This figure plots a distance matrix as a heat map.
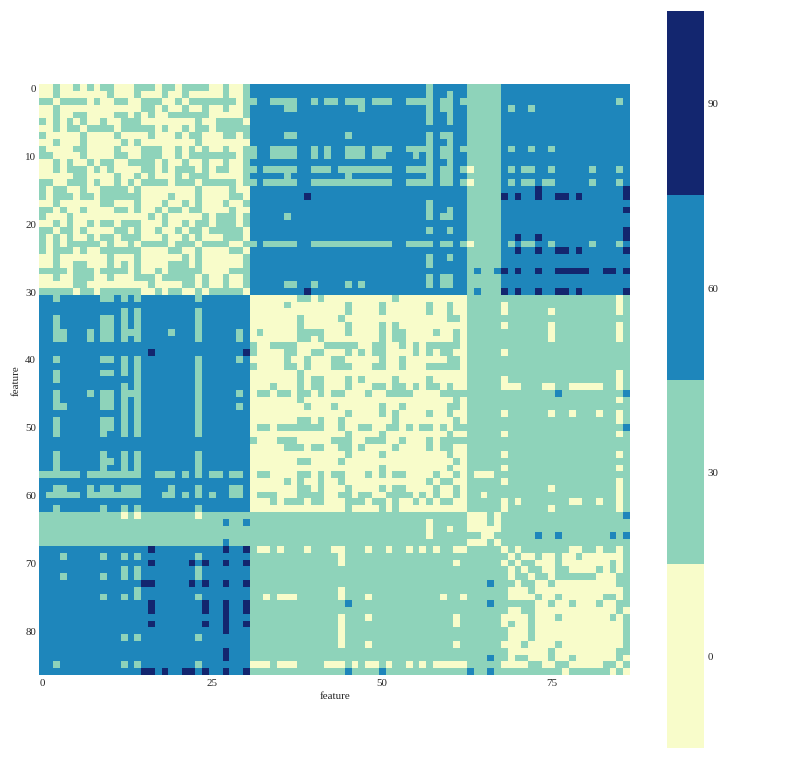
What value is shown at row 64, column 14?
30
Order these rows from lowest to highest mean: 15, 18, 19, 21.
19, 18, 15, 21
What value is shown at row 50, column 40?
30
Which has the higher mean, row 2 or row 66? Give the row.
2
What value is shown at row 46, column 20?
60
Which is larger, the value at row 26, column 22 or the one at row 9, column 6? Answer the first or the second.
the second
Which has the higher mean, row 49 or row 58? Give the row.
58
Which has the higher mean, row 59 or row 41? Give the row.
41
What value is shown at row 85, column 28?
60
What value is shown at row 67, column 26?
30
